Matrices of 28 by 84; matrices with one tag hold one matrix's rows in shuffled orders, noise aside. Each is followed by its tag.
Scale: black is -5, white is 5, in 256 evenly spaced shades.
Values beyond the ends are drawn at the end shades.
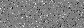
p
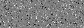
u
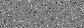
u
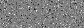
u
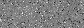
p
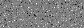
u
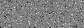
u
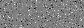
u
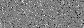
p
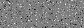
u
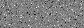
u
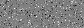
u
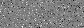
p
